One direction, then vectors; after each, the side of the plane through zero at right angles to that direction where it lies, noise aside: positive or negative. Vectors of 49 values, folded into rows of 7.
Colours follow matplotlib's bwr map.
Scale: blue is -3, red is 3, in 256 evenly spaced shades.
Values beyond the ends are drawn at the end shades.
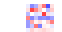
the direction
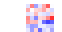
negative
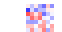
negative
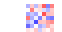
positive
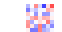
negative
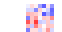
negative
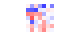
negative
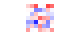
negative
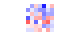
negative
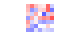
negative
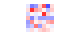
positive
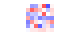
positive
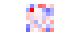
positive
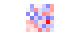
positive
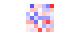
positive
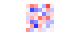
negative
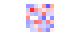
positive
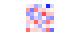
positive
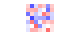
positive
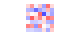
negative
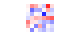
negative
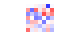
positive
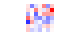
positive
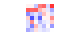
positive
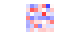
positive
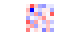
negative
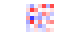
positive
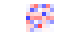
negative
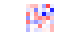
negative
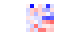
positive
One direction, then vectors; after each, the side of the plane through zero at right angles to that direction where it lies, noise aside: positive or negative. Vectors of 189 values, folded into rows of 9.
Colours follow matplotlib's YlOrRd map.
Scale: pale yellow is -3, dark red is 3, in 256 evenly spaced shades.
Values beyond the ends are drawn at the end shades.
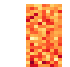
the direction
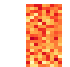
negative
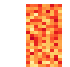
negative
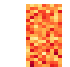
positive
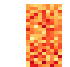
positive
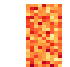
positive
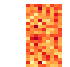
negative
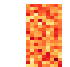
negative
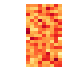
negative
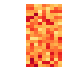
positive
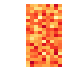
positive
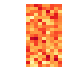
negative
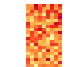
negative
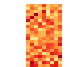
positive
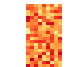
positive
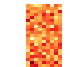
positive
